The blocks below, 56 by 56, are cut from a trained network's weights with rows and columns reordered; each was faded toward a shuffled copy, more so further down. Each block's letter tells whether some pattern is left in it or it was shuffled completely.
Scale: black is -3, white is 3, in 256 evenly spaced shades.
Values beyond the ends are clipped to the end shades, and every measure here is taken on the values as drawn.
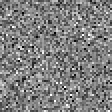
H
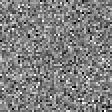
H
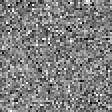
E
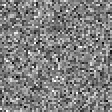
H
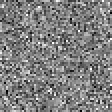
H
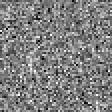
E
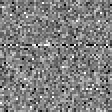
E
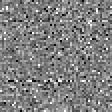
E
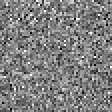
E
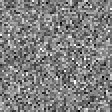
H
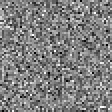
H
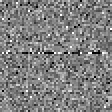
E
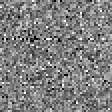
E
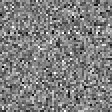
E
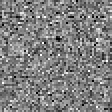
E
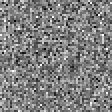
E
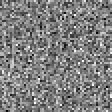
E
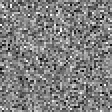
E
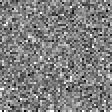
E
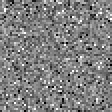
H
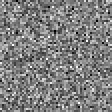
H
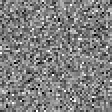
H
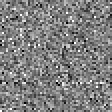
E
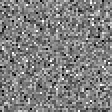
H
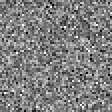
H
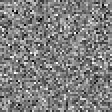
H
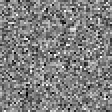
H
